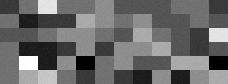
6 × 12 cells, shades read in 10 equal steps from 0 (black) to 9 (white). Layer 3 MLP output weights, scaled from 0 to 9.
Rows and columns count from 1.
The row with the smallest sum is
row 4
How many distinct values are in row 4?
6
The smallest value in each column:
2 1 1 2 0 2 2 1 3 1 2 0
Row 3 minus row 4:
-1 2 3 3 0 2 -2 1 -2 0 0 5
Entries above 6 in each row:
1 0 1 0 1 1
